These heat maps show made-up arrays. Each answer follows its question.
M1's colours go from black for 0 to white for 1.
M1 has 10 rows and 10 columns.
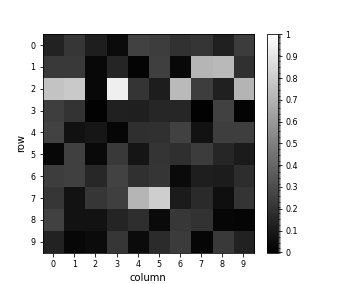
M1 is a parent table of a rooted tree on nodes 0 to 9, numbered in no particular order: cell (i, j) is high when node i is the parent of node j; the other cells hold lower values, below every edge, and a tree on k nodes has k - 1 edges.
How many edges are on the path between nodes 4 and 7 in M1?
1
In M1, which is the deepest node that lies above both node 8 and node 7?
1
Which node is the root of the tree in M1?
2
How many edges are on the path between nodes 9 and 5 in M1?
4
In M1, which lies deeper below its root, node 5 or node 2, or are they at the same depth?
node 5
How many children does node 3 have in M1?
0
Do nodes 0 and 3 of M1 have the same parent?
yes
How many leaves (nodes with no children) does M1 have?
7
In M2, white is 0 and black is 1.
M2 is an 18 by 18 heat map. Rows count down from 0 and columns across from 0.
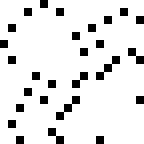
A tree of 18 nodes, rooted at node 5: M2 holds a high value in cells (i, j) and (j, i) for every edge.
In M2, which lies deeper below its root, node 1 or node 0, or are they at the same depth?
node 1
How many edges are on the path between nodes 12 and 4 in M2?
2
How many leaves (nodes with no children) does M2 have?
7
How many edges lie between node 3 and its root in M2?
5
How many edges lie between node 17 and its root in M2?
2
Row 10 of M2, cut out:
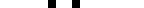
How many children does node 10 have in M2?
1
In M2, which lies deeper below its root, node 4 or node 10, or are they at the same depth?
the same depth
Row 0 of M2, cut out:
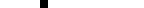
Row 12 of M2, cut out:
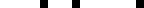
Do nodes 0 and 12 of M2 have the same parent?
yes
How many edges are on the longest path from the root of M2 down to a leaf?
6
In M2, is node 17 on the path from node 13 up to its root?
yes
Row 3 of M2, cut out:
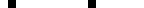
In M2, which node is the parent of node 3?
1
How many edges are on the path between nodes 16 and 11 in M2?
9
